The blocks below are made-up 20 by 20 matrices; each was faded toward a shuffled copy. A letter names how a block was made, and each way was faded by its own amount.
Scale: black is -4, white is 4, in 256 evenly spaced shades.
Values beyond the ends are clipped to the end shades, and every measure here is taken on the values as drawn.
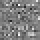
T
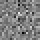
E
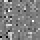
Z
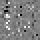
Z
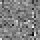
T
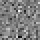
T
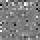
Z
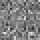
T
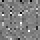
Z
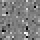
Z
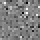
Z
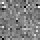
T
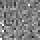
T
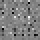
Z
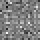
T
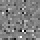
Z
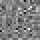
T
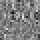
E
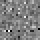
T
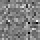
T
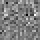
E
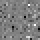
Z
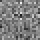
E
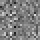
E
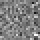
T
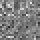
E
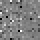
Z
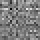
E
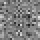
E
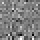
E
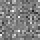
T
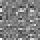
E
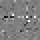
Z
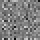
E
